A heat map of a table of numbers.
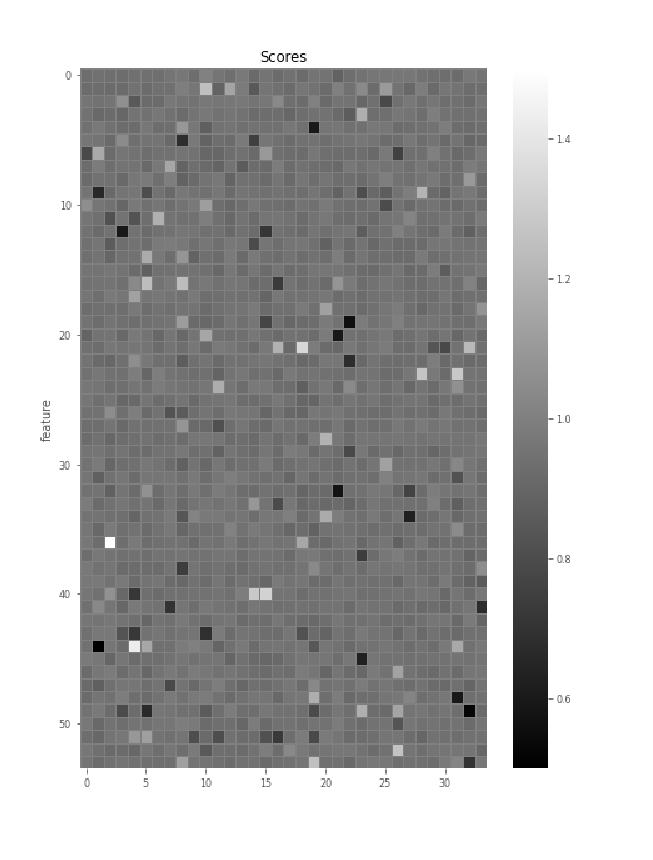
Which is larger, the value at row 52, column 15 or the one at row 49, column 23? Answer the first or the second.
the second
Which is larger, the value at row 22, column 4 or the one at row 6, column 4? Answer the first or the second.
the first
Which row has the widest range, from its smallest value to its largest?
44
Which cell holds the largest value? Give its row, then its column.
36, 2
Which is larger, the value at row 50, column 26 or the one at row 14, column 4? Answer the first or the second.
the second
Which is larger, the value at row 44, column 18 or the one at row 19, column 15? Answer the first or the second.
the first
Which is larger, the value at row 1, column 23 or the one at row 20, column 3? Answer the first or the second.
the first
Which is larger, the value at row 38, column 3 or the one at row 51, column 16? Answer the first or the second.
the first
